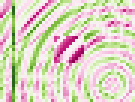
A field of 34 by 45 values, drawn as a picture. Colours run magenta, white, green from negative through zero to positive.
The centre is the ninth with the lowest average. Column 5 stands out from the rest. The halves do not mirror each other. In the centre lies a patch that is lower than the rest. Rings spread out from the bottom right.
